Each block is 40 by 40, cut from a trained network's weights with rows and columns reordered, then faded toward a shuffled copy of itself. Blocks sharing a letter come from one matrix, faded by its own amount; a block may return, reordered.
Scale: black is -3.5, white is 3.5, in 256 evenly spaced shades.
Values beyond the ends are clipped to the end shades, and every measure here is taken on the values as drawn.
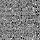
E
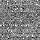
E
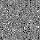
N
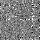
N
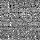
E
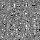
N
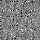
N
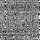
E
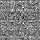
E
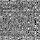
E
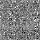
E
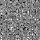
N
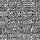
E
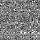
E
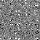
N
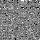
N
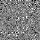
N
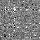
N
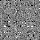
N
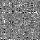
N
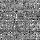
E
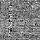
E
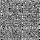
E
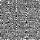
E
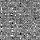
E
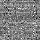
E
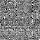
E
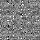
E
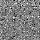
N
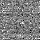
E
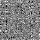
N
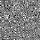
N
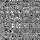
E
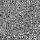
N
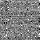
E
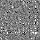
N
